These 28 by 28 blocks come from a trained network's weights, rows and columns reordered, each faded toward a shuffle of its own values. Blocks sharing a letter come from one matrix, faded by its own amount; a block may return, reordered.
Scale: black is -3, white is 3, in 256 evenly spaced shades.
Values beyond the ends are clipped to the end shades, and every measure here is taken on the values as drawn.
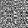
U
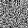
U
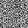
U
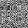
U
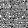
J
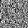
U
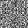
U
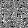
J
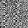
U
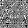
J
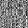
U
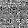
J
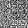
U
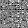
J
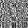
U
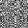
U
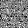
J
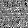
J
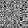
U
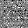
J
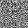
U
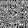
J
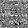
J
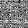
J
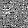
J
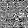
J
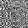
U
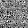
J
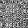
U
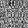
U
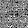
J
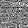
J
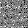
J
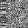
U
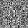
U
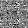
J
